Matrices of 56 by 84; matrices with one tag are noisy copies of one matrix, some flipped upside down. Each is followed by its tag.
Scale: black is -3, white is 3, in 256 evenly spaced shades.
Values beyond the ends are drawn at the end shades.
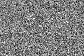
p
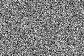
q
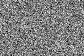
q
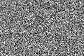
p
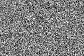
p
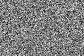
q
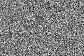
p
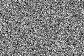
q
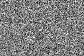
p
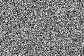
q
